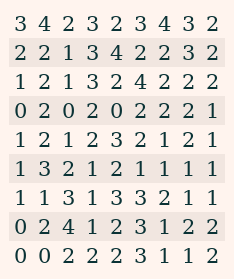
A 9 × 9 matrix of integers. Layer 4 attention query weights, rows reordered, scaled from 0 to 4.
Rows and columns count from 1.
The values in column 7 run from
1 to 4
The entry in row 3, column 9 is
2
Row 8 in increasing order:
0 1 1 2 2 2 2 3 4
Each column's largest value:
3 4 4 3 4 4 4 3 2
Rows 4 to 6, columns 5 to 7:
0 2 2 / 3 2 1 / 2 1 1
